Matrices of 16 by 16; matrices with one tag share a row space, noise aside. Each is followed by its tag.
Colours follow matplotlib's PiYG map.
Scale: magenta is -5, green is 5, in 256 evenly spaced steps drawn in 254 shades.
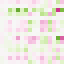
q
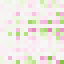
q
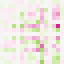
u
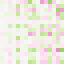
q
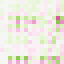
q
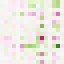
u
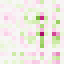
u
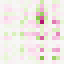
u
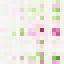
u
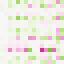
q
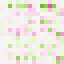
q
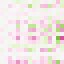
q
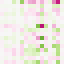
u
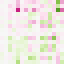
q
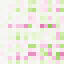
q
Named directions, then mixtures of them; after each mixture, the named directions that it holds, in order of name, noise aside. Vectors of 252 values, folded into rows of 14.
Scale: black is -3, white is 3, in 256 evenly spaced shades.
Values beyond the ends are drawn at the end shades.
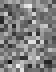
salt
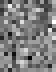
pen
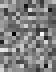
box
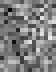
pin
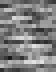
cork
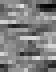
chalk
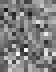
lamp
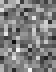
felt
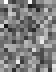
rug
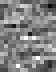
chalk, cork, salt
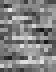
cork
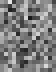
box, pen, pin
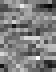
chalk, salt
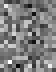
salt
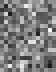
pen, salt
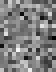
felt, pin, salt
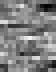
chalk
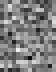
cork, felt, pen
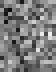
pin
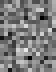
chalk, felt, pen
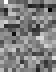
box, chalk, rug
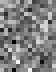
felt, rug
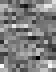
box, chalk, salt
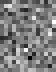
felt, lamp, pen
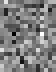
box, pin, rug
